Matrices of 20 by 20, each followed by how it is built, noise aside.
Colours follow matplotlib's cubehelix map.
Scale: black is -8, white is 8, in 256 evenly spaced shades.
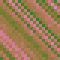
Toeplitz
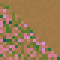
lower triangular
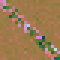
banded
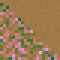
lower triangular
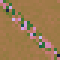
banded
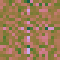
low rank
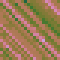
Toeplitz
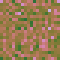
low rank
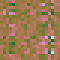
low rank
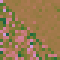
lower triangular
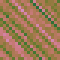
Toeplitz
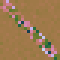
banded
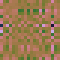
low rank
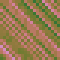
Toeplitz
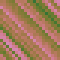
Toeplitz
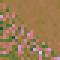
lower triangular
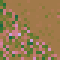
lower triangular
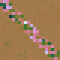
banded
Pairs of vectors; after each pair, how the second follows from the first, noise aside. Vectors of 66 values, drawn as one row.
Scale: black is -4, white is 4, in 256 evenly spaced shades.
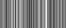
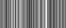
copied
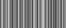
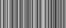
copied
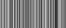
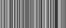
copied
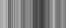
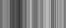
wrapped around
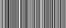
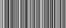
copied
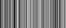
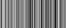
wrapped around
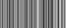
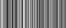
wrapped around
